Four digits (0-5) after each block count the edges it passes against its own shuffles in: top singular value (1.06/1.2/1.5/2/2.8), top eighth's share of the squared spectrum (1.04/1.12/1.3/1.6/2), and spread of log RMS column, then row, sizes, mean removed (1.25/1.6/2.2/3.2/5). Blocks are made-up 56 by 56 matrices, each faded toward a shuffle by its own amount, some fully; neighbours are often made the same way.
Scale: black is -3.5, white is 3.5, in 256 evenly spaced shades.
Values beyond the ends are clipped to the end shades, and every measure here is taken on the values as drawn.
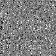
3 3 2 1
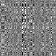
4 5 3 2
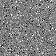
2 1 0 0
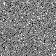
2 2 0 0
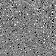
3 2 1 0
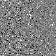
3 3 2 1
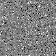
2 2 1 0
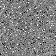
2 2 0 1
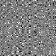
4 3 2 2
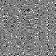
4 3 2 1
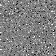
2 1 0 0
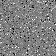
0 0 0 0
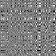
5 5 3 3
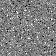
0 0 0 0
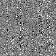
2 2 3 0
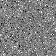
0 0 0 0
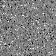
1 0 0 0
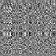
4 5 3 3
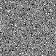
2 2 0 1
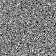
0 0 0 0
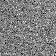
0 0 0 0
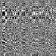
4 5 3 3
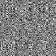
3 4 2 2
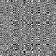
4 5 3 3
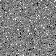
0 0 1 0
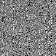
1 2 3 0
